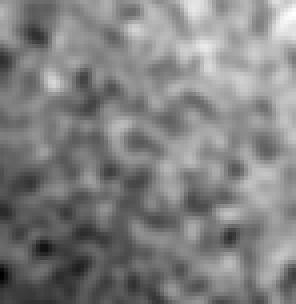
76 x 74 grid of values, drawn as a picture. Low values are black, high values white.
Odd rows or columns: none. Ninth with the lowest average: bottom left. Ninth with the highest average: top right. Lone odd cells: none. Slope: up to the top right.
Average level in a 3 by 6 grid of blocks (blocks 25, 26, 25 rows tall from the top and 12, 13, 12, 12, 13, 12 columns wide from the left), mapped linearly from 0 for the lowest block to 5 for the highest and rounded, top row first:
2 3 3 4 5 5
2 2 2 3 3 4
0 0 1 2 2 3
